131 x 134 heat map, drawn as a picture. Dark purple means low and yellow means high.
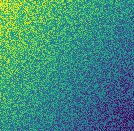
Stripes: none. Ninth with the lowest average: bottom right. Ninth with the highest average: top left. Grain: fine. Slope: up to the top left. Mirror symmetry: none.
